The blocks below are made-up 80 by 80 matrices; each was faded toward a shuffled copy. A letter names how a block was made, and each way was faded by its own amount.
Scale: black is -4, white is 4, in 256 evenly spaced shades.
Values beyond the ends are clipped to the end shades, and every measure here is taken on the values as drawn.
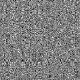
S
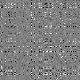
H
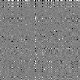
H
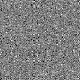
S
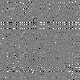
H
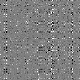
H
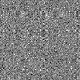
S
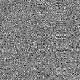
S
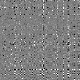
H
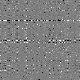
H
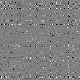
H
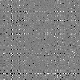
H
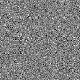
S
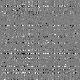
H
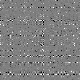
H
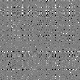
H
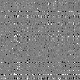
H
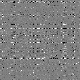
H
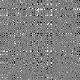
H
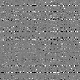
H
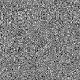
S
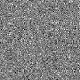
S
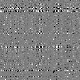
H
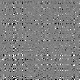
H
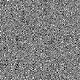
S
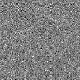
S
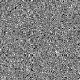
S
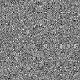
S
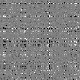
H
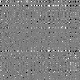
H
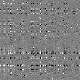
H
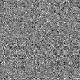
S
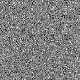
S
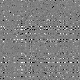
H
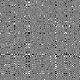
H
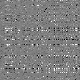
H
